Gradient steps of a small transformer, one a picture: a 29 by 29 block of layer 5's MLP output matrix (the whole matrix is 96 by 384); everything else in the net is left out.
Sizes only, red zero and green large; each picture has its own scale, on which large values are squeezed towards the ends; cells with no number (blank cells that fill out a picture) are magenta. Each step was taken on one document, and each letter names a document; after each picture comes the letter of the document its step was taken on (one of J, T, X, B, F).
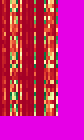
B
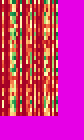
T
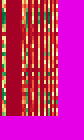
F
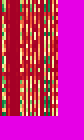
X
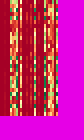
B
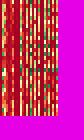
X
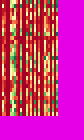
T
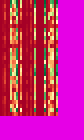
B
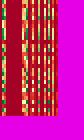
F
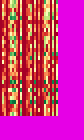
T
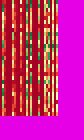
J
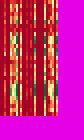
B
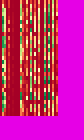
X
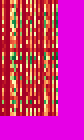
T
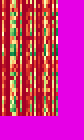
T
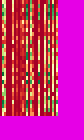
J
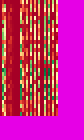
X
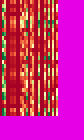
F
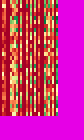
B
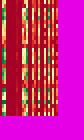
F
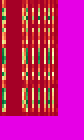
F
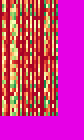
T
